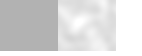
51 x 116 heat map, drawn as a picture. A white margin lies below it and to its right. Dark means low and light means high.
The table splits into one row of 2 panels. Panel 1,1: high, flat. Panel 1,2: very high, smooth, faint in contrast.
